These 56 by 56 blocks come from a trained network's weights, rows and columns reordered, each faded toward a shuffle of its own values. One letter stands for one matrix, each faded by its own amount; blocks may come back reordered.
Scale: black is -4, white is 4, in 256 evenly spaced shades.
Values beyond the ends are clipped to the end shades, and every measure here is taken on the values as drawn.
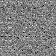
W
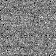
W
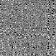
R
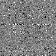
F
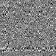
R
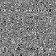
R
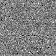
W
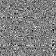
R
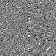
F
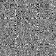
R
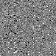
F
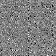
R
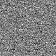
W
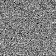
W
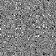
F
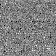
W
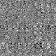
R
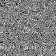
W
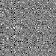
R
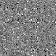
F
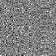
F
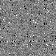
F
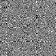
R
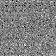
W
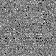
W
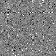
F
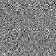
R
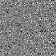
F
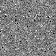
W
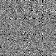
R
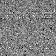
W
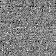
W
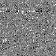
F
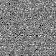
W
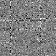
R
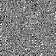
F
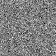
W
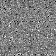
W
